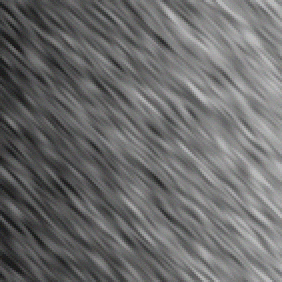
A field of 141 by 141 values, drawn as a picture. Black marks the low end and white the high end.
No row or column stands out. There is an overall slope up to the right. On average the colour sits 40% of the way up the scale. Streaks slant down to the right.
